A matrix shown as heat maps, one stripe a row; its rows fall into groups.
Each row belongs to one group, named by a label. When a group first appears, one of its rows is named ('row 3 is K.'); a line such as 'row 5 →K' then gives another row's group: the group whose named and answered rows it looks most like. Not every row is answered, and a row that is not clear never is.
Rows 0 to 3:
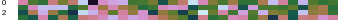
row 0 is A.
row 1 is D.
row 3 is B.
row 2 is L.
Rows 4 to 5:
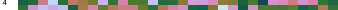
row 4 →A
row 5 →D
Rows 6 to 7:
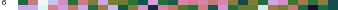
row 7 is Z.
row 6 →A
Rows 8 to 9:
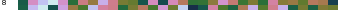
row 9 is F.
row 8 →D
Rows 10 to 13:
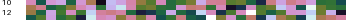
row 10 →A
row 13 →L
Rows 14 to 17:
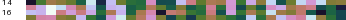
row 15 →Z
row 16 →Z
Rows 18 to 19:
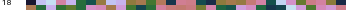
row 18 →D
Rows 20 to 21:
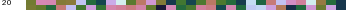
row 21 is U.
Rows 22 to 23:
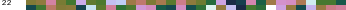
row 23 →L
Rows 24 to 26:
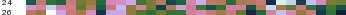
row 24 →A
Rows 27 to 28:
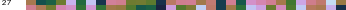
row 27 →U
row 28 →U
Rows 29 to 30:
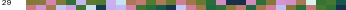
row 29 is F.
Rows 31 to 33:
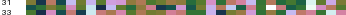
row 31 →B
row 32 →L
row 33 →B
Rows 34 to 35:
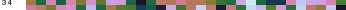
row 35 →U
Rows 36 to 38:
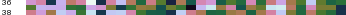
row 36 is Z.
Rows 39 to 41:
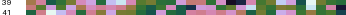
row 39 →F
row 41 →A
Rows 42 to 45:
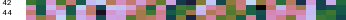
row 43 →A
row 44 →A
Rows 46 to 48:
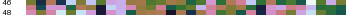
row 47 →A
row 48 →Z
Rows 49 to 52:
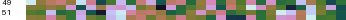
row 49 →Z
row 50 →U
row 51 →A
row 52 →F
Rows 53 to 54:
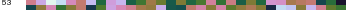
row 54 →A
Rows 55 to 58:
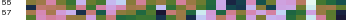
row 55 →F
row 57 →U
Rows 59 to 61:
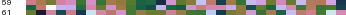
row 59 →U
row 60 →A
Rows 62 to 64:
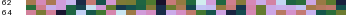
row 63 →L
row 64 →F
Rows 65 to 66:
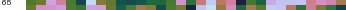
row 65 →L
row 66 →L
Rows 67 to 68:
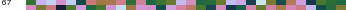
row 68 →F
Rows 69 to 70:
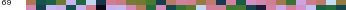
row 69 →U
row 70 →A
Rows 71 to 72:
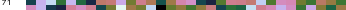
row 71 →D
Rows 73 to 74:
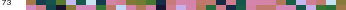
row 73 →U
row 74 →F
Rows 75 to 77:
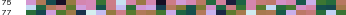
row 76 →Z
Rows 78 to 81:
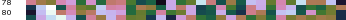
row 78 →U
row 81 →D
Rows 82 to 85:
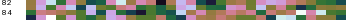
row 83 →D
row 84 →L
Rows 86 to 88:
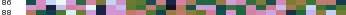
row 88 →U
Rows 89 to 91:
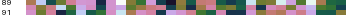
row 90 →Z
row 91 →F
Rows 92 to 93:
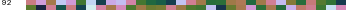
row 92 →D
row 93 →B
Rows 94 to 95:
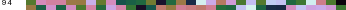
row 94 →L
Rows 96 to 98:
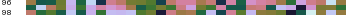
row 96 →U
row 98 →U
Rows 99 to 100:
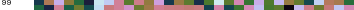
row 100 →B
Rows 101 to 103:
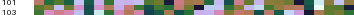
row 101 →U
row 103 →A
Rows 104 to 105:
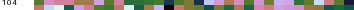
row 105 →Z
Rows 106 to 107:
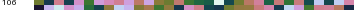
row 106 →B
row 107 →D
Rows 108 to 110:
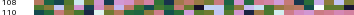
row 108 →U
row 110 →L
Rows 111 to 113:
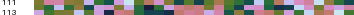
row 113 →U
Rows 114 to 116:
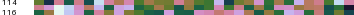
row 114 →B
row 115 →Z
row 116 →A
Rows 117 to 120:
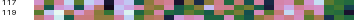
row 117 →Z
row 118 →A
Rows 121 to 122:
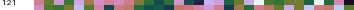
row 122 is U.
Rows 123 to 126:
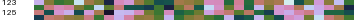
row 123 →U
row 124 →L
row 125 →A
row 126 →F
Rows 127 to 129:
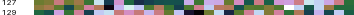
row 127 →L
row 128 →A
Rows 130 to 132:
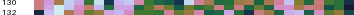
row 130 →D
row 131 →Z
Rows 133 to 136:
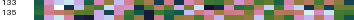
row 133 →D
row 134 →F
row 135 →L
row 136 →L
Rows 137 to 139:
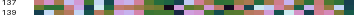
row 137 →D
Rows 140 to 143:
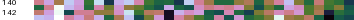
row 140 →D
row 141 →A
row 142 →F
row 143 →Z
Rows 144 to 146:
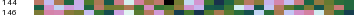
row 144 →D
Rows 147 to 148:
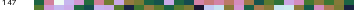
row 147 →A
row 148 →L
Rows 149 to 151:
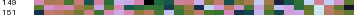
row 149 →U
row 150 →L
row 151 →F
